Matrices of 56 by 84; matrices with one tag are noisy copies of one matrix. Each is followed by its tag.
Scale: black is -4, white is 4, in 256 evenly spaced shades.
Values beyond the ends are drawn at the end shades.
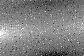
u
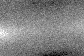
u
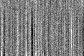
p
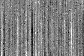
p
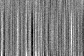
p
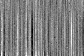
p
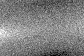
u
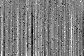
p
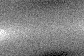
u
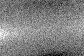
u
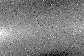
u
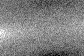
u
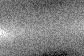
u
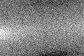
u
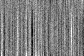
p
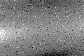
u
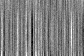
p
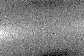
u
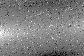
u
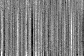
p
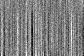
p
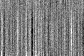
p
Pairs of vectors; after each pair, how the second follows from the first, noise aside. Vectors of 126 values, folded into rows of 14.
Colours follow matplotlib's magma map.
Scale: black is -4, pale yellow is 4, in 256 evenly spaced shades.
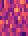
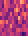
copied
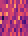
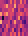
copied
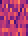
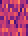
copied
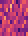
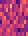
copied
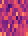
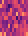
copied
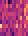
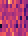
negated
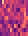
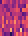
shuffled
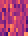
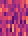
shuffled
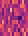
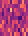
copied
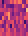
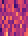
shuffled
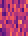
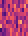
copied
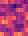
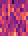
shuffled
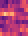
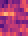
copied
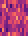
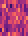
copied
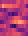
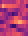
copied
